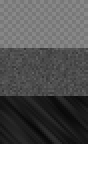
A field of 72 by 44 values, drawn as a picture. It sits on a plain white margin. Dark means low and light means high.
The table splits into 3 rows of 1 panel. Panel 1,1: middling, checkered, faint in contrast. Panel 2,1: low, fine-grained, faint in contrast. Panel 3,1: very low, slanting down to the right, faint in contrast.
